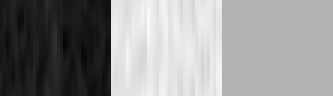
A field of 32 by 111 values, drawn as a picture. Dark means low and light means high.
The table splits into one row of 3 panels. Panel 1,1: very low, streaked downward, faint in contrast. Panel 1,2: very high, streaked downward, faint in contrast. Panel 1,3: high, flat.
